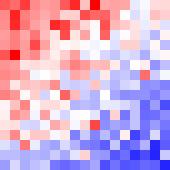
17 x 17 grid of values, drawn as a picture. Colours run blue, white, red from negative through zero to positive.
Average level on the scale: 50%. Grain: fine. Slope: up to the top left. Mirror symmetry: none. Ninth with the lowest average: bottom right.
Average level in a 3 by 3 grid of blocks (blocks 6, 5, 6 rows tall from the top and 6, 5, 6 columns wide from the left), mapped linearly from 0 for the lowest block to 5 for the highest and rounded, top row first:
543 | 431 | 210
